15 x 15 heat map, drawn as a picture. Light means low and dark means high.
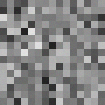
Histogram: bell-shaped. Odd rows or columns: none. Calmest part: top middle. Ninth with the lowest average: centre.
